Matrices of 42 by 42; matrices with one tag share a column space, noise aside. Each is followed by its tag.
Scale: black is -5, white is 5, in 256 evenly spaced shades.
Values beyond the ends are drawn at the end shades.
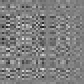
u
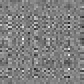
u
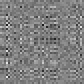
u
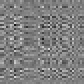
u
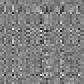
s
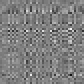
s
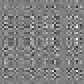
u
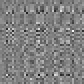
s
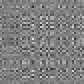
u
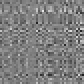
s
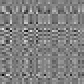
s
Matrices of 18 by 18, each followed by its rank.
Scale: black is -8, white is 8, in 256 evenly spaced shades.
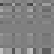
one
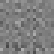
three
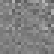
three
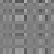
one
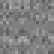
three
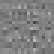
three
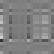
one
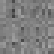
three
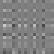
one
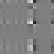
one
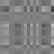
one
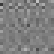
three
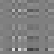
one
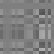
one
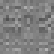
three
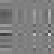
one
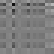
one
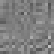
three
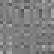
three
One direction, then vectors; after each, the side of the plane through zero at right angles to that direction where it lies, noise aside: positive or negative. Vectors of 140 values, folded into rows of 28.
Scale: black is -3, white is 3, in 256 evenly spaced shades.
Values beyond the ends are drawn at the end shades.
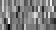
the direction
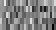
positive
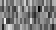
negative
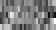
negative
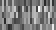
positive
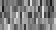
negative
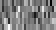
negative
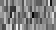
negative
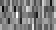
negative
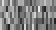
positive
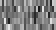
negative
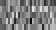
negative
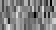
negative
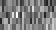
negative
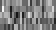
positive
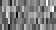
positive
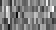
positive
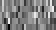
positive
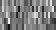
positive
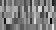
positive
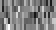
negative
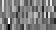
positive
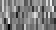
positive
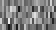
positive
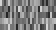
negative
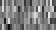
positive
